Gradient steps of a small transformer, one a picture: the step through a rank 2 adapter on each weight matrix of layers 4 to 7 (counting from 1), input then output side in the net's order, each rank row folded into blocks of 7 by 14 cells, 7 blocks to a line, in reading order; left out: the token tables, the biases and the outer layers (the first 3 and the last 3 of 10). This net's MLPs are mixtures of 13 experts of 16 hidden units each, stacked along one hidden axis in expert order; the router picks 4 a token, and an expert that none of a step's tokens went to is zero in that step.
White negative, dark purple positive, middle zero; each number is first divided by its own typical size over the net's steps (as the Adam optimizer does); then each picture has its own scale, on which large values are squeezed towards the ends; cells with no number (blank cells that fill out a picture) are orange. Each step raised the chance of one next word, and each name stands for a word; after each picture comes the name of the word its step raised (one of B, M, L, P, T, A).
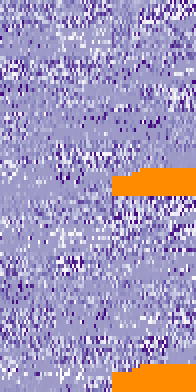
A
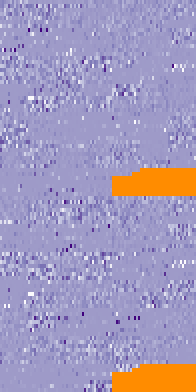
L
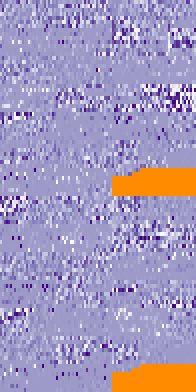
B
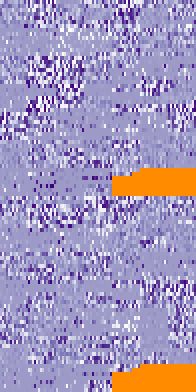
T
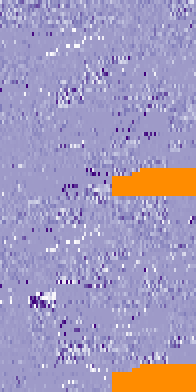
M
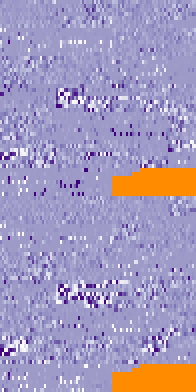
M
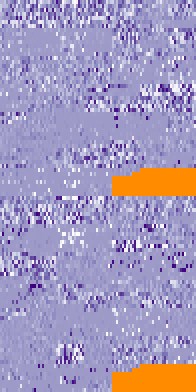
B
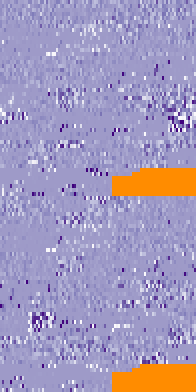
M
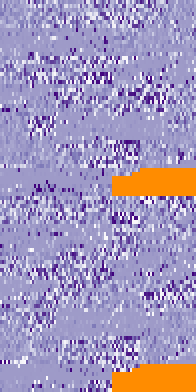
T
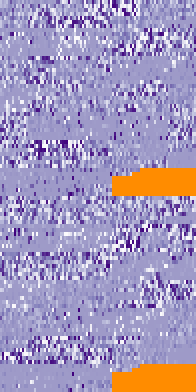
T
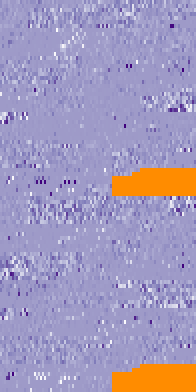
M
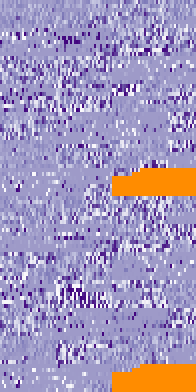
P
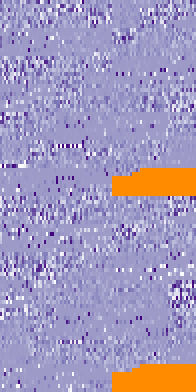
L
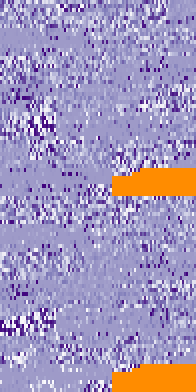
P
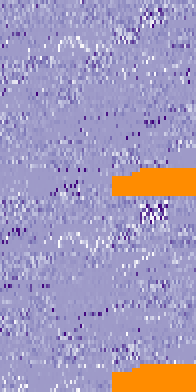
M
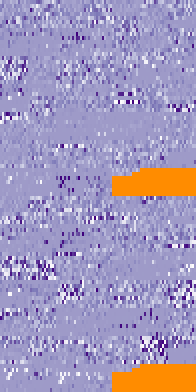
L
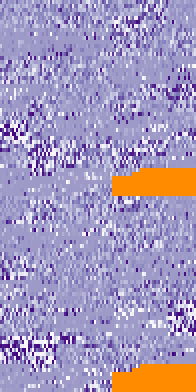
A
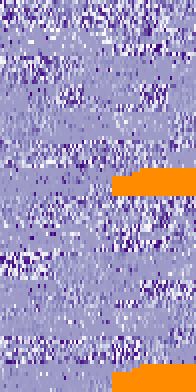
T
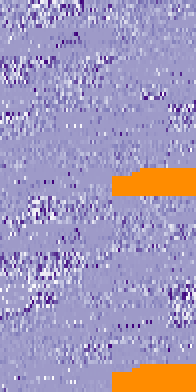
L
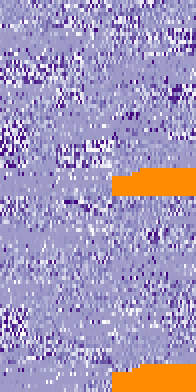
A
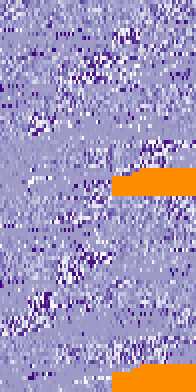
P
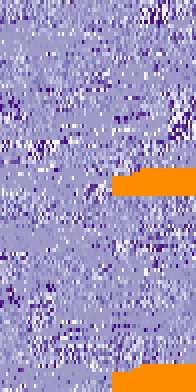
P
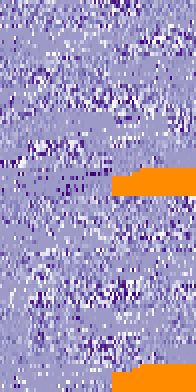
T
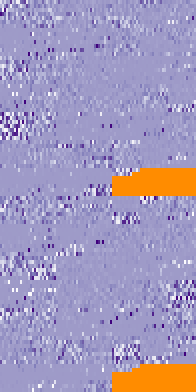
L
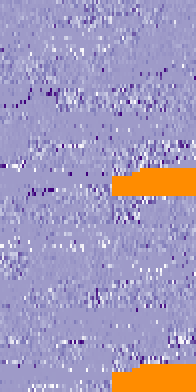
M
